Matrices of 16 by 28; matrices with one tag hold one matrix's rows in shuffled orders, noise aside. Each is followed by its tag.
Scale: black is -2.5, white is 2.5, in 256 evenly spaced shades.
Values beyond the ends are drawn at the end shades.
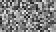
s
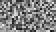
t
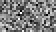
t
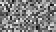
s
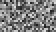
t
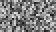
t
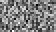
s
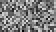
s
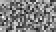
t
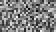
s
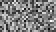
s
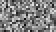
t
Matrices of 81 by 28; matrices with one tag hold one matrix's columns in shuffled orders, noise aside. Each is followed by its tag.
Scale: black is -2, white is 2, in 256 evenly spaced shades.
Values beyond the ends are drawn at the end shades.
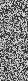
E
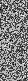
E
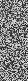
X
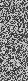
E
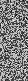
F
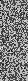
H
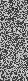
F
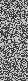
X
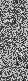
F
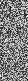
X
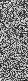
X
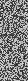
E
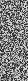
H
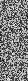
H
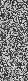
H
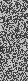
E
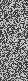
X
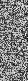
H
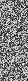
H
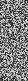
F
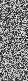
F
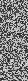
E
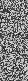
E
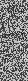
E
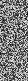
H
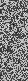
E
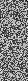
X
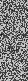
E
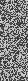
F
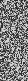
E
